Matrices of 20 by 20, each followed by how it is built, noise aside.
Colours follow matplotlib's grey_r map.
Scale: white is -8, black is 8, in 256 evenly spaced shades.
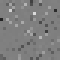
sparse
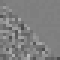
lower triangular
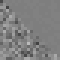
lower triangular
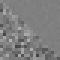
lower triangular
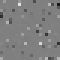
sparse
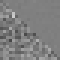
lower triangular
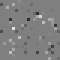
sparse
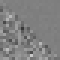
lower triangular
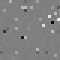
sparse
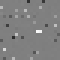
sparse
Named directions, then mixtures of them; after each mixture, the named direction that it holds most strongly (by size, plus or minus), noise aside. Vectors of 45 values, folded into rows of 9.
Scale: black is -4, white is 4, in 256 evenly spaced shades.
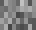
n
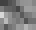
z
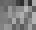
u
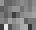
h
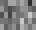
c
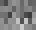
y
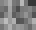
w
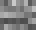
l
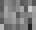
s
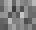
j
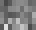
h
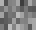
n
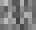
y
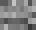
l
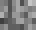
w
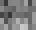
y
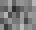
j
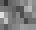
z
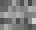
l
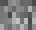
y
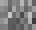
y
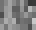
w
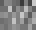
u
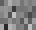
h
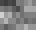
z
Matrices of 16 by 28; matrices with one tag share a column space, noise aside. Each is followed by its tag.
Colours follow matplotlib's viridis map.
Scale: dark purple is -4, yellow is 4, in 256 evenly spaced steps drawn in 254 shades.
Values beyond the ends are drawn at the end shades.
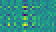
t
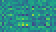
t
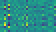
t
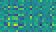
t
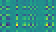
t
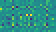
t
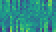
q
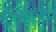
q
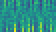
q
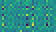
t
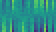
q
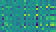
t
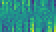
q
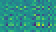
t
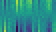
q
